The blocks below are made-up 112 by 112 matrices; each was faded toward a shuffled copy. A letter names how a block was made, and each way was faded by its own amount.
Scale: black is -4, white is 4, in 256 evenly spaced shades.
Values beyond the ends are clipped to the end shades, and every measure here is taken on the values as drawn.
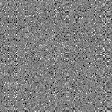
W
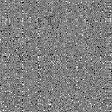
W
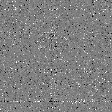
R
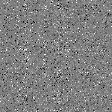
R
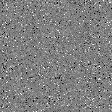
R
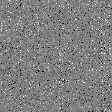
R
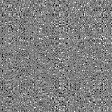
W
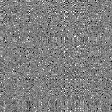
W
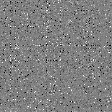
R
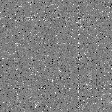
R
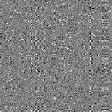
W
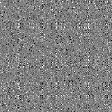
W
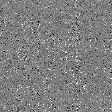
R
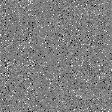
R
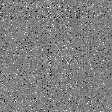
R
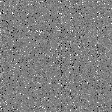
R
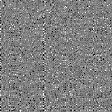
W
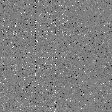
R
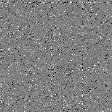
R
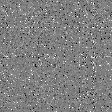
R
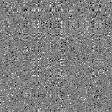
W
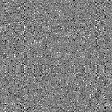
W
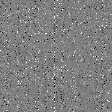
R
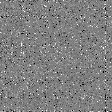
R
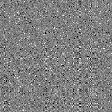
W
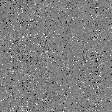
R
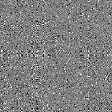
W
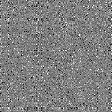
W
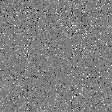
R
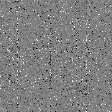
R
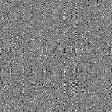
W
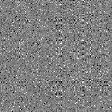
W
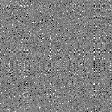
W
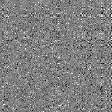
W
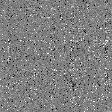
R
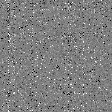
R
